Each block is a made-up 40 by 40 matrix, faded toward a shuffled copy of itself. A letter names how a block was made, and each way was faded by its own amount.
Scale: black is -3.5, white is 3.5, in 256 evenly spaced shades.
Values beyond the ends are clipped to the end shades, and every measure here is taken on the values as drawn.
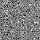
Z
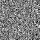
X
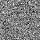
X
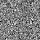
X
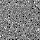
Z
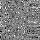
Z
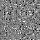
Z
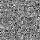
X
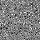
Z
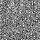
X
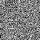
X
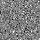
Z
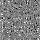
Z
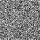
X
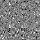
Z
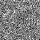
X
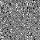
Z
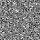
X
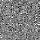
Z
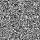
X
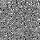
Z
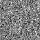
X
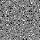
Z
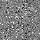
Z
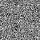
X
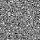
Z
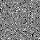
Z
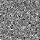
X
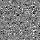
Z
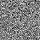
X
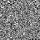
X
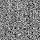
X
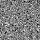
X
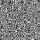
Z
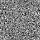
X
